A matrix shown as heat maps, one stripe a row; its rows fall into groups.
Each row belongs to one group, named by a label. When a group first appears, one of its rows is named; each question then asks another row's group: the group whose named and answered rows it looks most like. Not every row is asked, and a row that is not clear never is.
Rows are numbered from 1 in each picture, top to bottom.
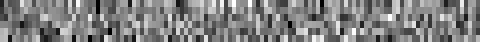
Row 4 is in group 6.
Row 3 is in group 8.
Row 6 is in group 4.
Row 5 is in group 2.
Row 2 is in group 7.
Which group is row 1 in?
7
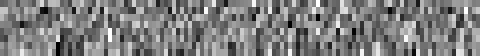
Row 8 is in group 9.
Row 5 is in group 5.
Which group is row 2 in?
4
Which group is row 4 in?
6
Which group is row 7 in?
9
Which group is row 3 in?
2
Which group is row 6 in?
5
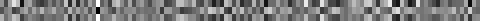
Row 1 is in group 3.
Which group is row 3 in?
3
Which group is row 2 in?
7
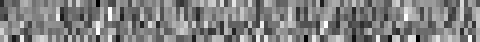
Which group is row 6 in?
7
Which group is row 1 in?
7
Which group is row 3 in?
5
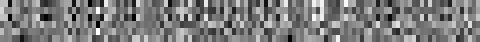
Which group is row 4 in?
7
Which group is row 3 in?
4
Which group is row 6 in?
6
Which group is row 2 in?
3
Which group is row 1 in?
4
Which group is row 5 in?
3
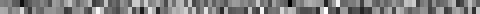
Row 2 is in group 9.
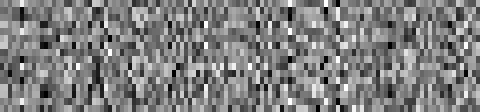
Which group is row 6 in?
2
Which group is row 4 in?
4
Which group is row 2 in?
6
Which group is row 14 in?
4
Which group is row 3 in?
6
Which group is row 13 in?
4
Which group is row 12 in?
6
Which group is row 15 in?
9
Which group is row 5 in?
9
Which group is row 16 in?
2
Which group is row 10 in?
7
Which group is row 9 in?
6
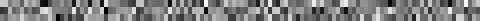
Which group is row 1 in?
4
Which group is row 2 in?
8
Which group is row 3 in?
9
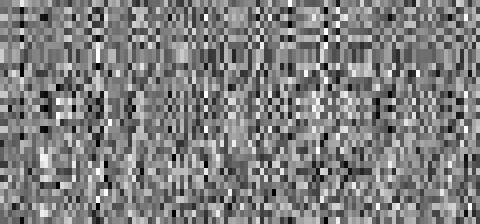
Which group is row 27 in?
2
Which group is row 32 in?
6
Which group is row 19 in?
4
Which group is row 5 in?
9
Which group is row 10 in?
6
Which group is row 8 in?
3
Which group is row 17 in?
6
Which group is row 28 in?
8
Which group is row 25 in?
9
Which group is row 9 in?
3
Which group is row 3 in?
4
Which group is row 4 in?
6
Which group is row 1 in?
9
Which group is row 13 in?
9
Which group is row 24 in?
8
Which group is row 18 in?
5
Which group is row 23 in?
8
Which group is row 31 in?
8
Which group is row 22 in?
5
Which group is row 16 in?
4
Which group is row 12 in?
9
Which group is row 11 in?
3
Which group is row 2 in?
6
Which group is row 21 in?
7
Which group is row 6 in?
6
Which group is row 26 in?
8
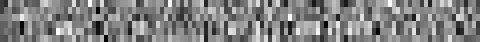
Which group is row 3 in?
9
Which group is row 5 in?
6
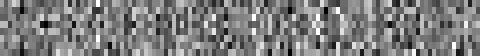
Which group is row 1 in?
3
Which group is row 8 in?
6
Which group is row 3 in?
5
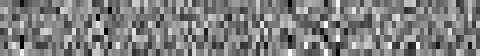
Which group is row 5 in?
8
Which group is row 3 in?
7
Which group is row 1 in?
6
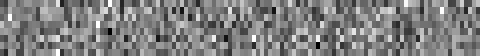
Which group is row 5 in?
2
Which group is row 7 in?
2
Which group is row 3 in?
8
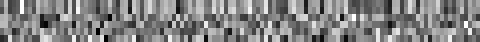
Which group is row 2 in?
7
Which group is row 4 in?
4
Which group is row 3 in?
2
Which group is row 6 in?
8
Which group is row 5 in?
7
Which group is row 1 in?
7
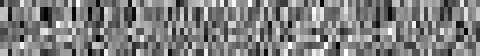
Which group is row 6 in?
6
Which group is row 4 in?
6
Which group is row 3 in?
4
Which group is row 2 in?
4
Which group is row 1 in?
7
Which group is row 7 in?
9
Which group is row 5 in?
8
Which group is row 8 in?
4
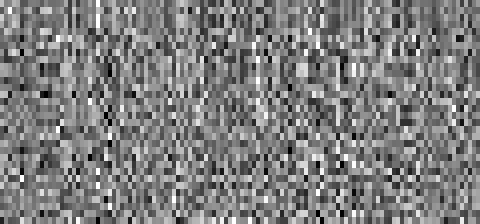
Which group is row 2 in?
8
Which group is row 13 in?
6
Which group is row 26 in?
7
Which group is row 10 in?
2
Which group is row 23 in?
4
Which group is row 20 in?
5
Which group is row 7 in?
5
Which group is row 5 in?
8
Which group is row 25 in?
3
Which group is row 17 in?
8
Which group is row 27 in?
3
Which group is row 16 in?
2
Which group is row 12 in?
8
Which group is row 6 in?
6
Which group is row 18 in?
2
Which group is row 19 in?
5
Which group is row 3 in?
3
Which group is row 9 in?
8
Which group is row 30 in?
5
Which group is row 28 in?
5
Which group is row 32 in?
7
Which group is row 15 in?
8
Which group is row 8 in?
3
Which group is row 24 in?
2
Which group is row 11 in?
2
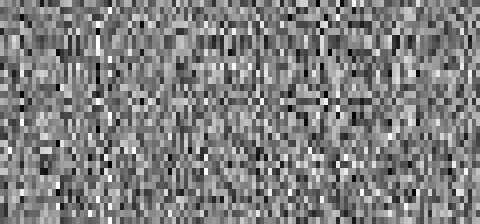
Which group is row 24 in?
2
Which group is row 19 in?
7
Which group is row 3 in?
6
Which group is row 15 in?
9
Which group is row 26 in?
5
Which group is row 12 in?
7
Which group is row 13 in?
2
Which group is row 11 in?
7
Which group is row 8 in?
9
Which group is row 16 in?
6
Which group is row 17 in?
5
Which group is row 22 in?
8
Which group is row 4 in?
9
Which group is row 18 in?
7
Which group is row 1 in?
2
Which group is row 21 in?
2
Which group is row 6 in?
3
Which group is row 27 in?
5
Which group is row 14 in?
6
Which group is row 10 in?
7
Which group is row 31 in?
8
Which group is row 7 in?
3
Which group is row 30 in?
5
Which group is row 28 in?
9
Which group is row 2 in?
5
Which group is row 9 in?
5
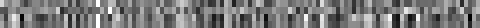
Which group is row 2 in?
5
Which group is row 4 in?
3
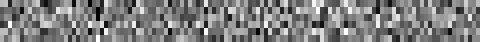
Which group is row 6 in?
3
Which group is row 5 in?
4
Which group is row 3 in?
7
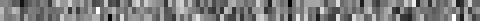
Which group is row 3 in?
2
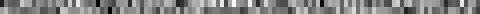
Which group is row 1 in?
7
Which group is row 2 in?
2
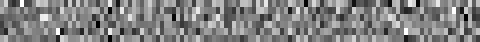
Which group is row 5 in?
5
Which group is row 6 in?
2
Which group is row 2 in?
2
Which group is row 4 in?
7
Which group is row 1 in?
7
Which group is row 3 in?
8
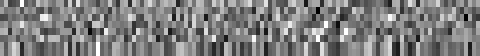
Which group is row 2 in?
2
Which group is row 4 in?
9
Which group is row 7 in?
3
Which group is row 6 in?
5
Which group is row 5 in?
4
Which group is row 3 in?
8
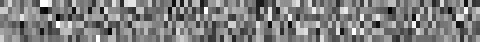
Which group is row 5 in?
2
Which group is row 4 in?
6
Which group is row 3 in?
9
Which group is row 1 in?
8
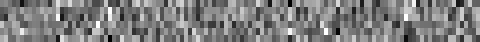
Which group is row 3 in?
5
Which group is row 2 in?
5
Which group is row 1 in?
6
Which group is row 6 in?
2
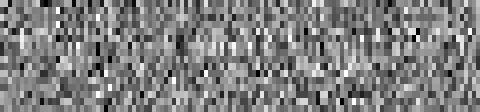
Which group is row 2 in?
5
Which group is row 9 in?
2
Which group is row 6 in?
9
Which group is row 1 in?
4
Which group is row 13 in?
5
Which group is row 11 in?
4
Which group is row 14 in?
9
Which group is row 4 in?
5
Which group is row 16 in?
8
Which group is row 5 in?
7
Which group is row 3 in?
3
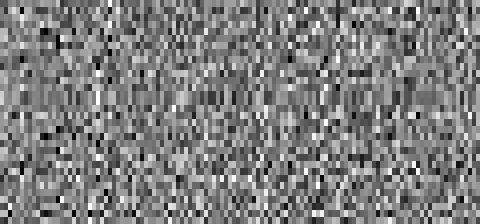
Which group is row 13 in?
9
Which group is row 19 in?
9
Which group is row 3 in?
9
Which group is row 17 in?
7
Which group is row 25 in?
3
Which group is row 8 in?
2
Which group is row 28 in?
8
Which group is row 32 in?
8
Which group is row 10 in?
7
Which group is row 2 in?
3
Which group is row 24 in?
6
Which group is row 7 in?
9
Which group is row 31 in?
4
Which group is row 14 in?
3
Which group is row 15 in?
3
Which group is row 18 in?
9
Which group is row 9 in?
6
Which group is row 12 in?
2
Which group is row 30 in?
8
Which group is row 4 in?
5
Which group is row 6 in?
2
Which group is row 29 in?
2
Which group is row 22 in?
2
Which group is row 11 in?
9
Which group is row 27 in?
5
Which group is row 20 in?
4
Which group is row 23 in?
9
